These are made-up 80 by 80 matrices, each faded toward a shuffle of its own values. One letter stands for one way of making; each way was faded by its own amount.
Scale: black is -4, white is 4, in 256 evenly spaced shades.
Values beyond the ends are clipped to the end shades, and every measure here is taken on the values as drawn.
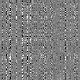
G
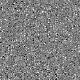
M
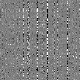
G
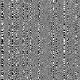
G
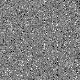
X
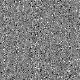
X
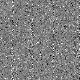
X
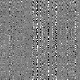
G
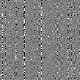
G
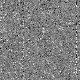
X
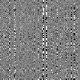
G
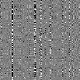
G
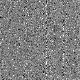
X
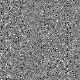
X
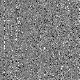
X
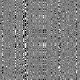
G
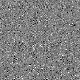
M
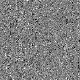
X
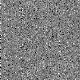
X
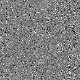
X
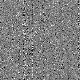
X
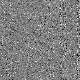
X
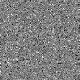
M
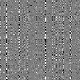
G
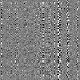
G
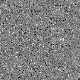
M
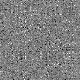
M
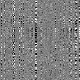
G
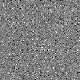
M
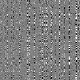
G
